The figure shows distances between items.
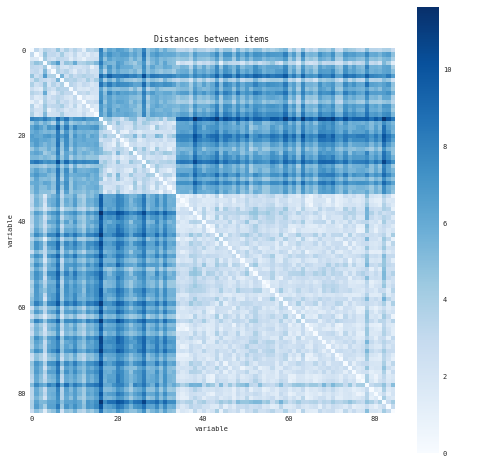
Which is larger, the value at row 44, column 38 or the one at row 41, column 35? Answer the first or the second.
the first
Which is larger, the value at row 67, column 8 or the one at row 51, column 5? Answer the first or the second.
the first
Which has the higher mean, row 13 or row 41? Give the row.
13
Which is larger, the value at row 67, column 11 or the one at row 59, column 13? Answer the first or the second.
the second
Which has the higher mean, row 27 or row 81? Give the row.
27
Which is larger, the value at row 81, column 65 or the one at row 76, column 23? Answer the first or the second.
the second
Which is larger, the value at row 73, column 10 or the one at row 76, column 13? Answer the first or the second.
the first
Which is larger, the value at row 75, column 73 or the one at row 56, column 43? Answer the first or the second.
the second
